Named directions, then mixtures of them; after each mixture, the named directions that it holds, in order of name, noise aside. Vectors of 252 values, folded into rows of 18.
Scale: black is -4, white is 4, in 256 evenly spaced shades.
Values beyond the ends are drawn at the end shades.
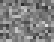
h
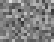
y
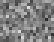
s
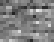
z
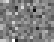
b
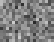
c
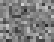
h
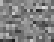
b, h, z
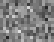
h, s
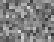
s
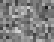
h, s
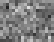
s, z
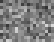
h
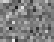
b, c, s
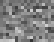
b, h, z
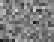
b, c, z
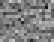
h, y, z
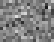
h, s, y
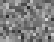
s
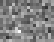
h, s, z
